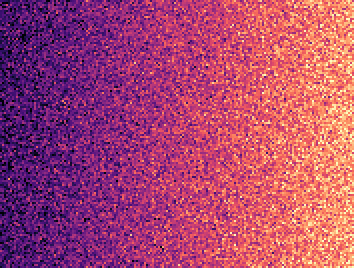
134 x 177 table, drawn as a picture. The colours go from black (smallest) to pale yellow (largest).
Average level on the scale: 50%. Grain: fine. Stripes: none. Slope: up to the right.
